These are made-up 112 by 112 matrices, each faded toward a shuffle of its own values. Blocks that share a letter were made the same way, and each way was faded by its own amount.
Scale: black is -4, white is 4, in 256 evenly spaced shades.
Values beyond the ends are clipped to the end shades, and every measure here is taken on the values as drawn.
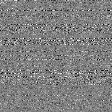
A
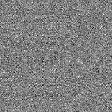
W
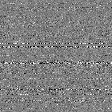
A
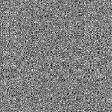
W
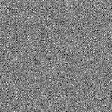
W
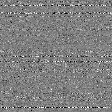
A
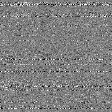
A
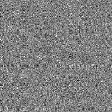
W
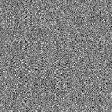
W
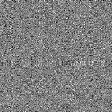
W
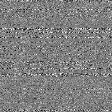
A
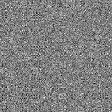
W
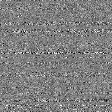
A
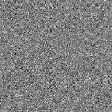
W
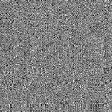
W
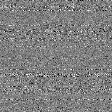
A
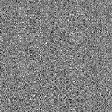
W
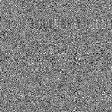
W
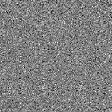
W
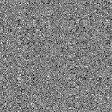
W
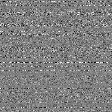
A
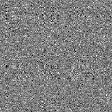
W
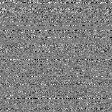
A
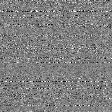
A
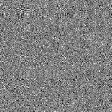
W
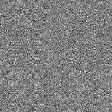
W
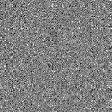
W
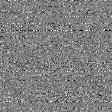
A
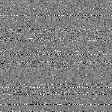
A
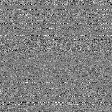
A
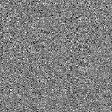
W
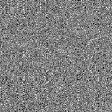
W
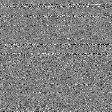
A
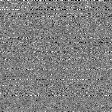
A
